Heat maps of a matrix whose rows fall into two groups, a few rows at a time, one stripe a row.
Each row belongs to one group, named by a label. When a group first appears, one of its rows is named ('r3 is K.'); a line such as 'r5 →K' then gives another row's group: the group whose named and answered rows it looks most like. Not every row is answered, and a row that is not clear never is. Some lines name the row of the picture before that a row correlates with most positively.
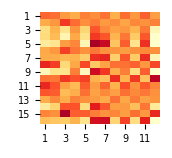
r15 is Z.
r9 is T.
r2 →Z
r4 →T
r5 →T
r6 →Z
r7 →T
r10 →Z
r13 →Z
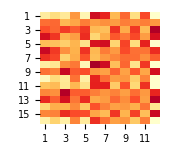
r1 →T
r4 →Z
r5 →T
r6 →Z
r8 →T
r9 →Z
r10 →T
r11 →T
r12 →Z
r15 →Z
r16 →T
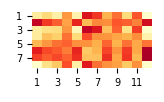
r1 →T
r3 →T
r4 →T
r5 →Z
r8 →T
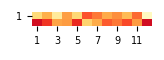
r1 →T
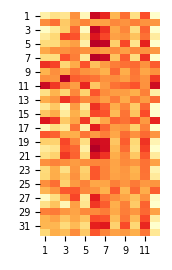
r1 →T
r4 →T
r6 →Z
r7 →T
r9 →Z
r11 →Z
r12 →T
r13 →Z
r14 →T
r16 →Z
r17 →T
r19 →T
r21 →T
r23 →T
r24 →T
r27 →T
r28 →T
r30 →T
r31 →T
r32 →T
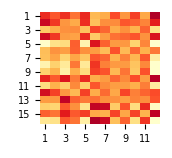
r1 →Z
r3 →T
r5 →T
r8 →T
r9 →T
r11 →T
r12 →Z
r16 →T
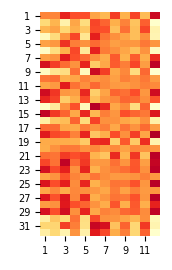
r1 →Z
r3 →T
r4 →T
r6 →T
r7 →Z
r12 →Z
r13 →Z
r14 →T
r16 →T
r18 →Z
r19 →T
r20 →Z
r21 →Z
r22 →Z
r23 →Z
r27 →Z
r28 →Z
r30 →T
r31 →T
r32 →T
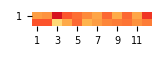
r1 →Z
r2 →Z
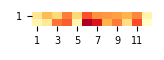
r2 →T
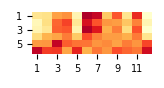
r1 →T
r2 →T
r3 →T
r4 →T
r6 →Z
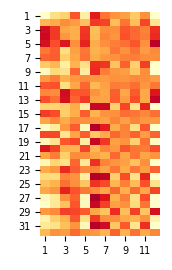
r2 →T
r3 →Z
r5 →Z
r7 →Z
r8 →T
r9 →T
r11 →Z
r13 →Z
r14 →T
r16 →Z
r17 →T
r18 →Z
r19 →T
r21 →Z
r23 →Z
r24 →T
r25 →T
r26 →Z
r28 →T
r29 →Z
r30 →T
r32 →Z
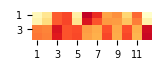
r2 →T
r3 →Z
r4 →Z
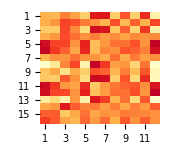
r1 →T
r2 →Z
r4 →Z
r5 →Z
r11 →Z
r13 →T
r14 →Z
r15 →Z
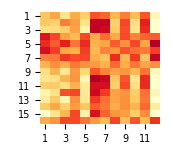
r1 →T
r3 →T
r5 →Z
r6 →Z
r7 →Z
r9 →T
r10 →T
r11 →T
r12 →T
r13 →T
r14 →T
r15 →T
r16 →Z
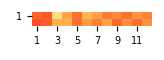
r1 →Z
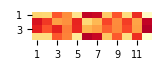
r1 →T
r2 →Z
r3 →Z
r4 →T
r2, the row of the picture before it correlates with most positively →1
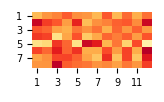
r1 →Z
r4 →Z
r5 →T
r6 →Z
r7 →Z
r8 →Z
